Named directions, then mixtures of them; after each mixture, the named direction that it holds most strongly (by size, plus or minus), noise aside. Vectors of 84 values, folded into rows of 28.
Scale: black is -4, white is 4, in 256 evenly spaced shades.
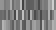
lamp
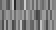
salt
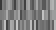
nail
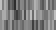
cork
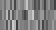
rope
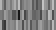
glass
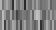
salt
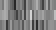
cork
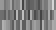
lamp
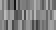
cork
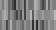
cork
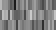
cork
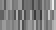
lamp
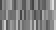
nail
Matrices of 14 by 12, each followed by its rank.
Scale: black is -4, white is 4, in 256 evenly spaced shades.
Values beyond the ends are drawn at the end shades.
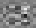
two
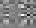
two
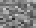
full rank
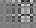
one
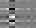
one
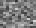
full rank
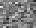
full rank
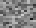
full rank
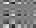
one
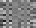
two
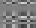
one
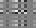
one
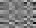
two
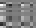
one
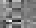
two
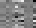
two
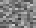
full rank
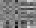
two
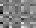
two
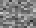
full rank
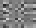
two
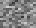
full rank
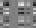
one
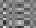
one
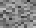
full rank
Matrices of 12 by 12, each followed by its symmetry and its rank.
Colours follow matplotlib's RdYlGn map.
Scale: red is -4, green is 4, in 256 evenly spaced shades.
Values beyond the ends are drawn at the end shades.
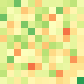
symmetric, full rank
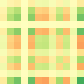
symmetric, rank one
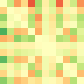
antisymmetric, rank two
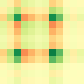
symmetric, rank one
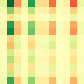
neither, rank one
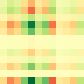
neither, rank one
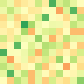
symmetric, full rank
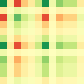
symmetric, rank one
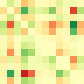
antisymmetric, rank two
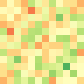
symmetric, full rank
